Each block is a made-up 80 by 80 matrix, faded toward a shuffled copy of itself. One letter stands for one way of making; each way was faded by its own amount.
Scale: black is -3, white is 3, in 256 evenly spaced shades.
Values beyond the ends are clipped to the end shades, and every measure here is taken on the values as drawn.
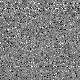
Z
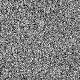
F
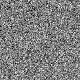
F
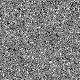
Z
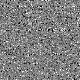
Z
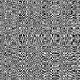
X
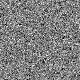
F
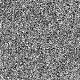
F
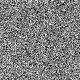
F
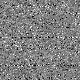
Z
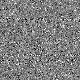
Z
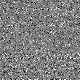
Z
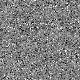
Z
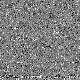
Z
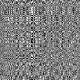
X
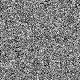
F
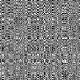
X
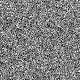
F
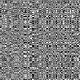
X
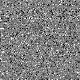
Z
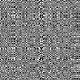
X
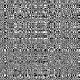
X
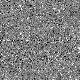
Z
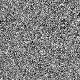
F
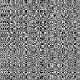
X
